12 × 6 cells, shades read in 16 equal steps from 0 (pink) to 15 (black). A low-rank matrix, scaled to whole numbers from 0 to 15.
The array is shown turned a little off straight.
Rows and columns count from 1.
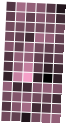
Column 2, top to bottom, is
5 6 8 9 9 6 6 3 11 7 7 9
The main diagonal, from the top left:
10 6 8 5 9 9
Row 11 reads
10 7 5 11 10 8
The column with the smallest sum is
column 3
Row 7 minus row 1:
0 1 -3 2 2 -2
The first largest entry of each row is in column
6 6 1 3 2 1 5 5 2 6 4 3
